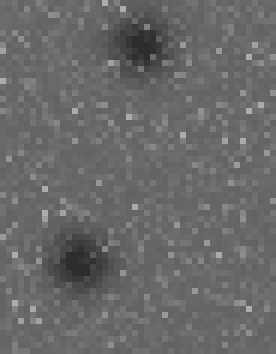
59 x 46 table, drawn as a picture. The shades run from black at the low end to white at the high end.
Average level on the scale: 40%. Histogram: heavy tails on both sides. Mirror symmetry: none. Dips: two. Slope: none.
